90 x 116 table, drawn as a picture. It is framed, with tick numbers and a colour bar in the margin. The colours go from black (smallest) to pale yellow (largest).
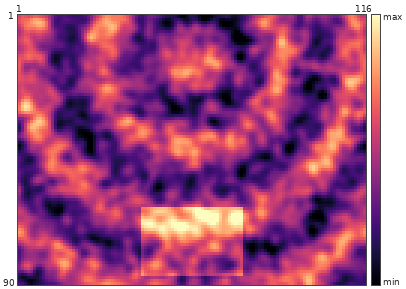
The histogram is bell-shaped. In the bottom middle lies a patch that is higher than the rest. The ninth with the lowest average is the top middle. There is no overall slope. Concentric rings centre on the top middle. The ninth with the highest average is the bottom middle.
